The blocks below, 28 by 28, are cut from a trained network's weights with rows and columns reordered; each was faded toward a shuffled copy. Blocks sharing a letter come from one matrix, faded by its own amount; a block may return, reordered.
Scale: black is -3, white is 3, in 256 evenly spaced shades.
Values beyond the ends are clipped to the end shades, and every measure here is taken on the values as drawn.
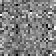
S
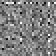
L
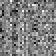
S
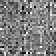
S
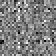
S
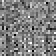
S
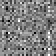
S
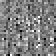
S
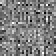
S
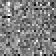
S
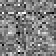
L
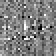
S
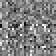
S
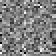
L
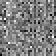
S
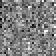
S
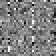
L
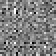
S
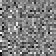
L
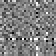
L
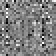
L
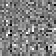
S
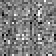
S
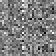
S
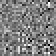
L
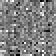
S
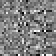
L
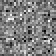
L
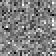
S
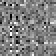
L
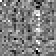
L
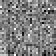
S
